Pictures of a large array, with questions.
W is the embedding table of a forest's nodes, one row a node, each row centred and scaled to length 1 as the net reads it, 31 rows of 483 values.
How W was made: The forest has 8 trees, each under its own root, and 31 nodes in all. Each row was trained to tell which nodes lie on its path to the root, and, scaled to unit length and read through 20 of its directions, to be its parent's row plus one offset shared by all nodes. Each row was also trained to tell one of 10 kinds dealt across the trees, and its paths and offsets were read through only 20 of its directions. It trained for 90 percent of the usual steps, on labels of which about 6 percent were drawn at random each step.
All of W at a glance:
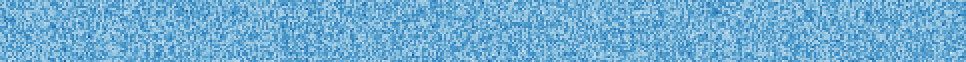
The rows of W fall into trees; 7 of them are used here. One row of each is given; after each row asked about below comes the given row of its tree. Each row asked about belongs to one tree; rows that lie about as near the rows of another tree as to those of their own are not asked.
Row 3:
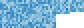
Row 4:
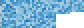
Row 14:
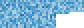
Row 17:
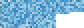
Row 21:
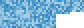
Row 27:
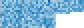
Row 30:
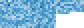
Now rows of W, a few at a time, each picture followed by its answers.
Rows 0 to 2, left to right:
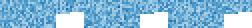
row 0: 30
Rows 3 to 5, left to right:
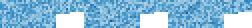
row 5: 3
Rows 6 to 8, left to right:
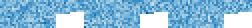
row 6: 3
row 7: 3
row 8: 14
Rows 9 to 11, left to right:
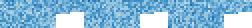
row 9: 14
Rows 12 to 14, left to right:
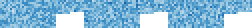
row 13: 30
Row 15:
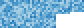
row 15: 4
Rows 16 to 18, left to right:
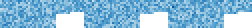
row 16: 4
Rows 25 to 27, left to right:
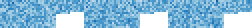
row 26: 27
